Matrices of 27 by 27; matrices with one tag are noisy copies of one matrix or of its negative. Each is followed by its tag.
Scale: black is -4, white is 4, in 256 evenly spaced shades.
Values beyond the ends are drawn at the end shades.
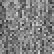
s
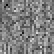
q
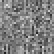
q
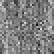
s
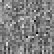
q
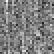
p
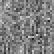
q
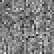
q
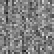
p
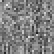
q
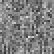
q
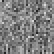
q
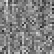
p
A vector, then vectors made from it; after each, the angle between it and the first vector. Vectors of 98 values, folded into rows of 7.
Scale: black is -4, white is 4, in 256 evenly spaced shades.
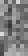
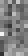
nearly parallel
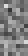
orthogonal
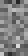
partly opposed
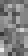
partly opposed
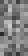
nearly opposite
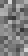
orthogonal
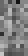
nearly opposite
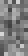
nearly parallel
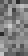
nearly opposite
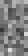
orthogonal
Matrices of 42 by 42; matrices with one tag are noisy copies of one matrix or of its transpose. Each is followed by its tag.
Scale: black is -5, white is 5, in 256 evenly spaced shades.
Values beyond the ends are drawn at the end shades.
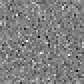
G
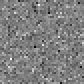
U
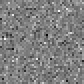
U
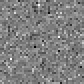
U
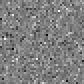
U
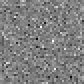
G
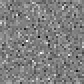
G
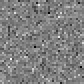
U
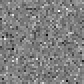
U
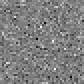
G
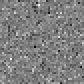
U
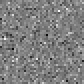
U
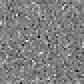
G
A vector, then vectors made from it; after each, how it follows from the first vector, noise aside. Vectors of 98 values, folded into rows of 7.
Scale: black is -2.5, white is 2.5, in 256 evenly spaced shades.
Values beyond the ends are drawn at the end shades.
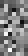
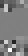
partly zeroed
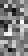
sign-scrambled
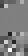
partly zeroed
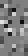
partly zeroed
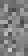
shrunk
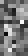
sign-scrambled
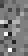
partly zeroed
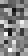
sign-scrambled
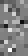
partly zeroed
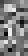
sign-scrambled
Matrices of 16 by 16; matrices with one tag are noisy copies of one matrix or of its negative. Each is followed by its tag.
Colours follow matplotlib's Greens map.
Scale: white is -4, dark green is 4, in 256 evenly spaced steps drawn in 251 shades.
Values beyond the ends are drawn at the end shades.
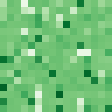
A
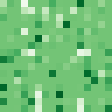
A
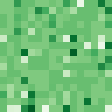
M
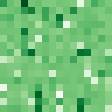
A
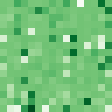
M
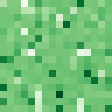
A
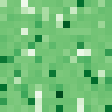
A
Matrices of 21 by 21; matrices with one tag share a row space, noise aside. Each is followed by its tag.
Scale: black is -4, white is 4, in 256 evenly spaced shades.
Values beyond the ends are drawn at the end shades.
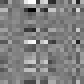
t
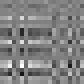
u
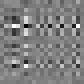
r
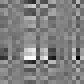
t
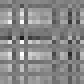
u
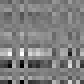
u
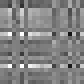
u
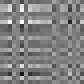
u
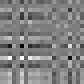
u
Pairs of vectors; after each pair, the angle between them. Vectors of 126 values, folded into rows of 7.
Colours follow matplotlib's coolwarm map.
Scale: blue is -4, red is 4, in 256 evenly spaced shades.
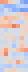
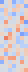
orthogonal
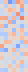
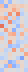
partly aligned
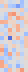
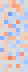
partly opposed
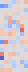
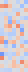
nearly opposite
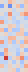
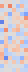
nearly opposite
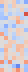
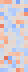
partly aligned
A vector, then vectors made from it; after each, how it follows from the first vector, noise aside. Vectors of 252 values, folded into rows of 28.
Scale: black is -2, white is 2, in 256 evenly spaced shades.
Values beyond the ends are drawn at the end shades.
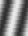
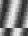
wrapped around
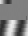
partly zeroed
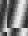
wrapped around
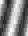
reversed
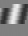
partly zeroed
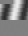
partly zeroed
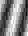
reversed
